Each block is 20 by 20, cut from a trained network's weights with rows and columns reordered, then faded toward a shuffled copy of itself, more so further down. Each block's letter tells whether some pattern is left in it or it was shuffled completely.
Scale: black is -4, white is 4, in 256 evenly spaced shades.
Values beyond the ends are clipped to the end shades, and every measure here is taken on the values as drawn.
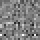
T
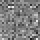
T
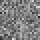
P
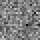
P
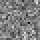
P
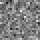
P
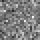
P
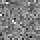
P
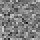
T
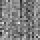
T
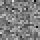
P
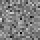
P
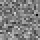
P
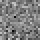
T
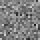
P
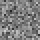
P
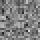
T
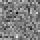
P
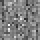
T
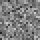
P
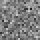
P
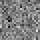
T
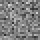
T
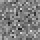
P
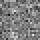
T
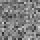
T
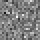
T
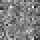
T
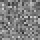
T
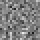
T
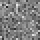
P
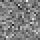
P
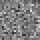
P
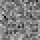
P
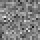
P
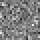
P
